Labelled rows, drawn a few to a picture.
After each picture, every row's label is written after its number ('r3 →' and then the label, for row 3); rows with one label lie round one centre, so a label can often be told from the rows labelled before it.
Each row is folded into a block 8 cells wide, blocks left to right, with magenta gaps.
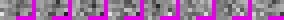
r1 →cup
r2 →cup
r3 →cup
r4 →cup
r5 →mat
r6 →mat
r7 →mat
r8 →cup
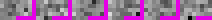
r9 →mat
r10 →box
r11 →cup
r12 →cup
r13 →cup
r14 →box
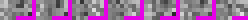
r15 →cup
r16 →cup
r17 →mat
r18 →mat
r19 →cup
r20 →cup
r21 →mat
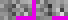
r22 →mat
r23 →mat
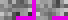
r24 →cup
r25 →cup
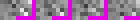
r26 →mat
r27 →mat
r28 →mat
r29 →mat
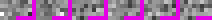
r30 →cup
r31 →mat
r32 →box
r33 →cup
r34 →box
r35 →box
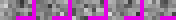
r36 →cup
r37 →mat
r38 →box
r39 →cup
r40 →cup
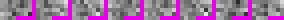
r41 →cup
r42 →mat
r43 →mat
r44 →cup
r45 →cup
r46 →mat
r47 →cup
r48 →mat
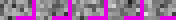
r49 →box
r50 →cup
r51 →box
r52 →cup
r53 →cup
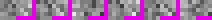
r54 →mat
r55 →mat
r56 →cup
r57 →mat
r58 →mat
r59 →cup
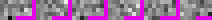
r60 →box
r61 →mat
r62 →box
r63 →mat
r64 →box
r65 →cup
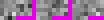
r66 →box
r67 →cup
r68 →mat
